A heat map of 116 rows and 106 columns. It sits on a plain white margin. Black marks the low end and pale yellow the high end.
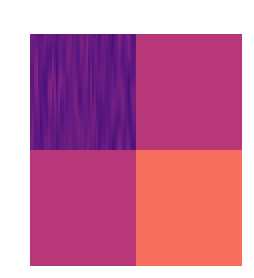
It is made of 2 by 2 panels. Panel 1,1: low, streaked downward, faint in contrast. Panel 1,2: middling, flat. Panel 2,1: middling, flat. Panel 2,2: high, flat.
